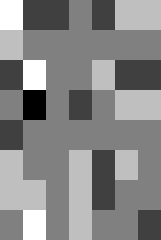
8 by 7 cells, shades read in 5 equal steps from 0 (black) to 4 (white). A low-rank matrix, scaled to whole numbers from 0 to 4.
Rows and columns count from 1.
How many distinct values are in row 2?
2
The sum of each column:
19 18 15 18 14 18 16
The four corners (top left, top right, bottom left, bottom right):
4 3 2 1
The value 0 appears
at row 4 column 2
